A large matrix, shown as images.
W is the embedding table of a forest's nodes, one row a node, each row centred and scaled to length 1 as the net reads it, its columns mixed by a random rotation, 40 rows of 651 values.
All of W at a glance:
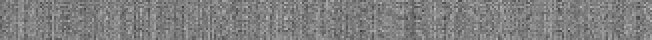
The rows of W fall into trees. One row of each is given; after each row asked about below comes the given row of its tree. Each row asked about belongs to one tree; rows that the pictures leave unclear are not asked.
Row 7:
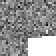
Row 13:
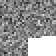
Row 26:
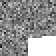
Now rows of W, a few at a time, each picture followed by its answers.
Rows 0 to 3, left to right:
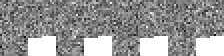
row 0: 26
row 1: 26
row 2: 7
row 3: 7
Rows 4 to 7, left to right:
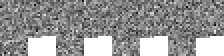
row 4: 13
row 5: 26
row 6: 7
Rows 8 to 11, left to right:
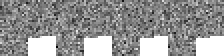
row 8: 13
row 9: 26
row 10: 26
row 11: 26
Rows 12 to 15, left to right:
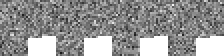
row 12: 26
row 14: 7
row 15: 26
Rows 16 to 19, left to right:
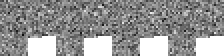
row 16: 7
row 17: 7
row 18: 7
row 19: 7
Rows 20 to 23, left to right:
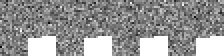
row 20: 26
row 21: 13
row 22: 7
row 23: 26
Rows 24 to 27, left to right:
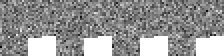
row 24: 26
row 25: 7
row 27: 7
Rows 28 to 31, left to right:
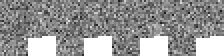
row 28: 7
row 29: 7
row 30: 26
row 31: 26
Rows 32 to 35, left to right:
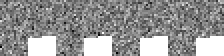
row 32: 26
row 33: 7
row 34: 13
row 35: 26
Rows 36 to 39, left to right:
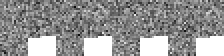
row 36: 13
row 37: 7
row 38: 13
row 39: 7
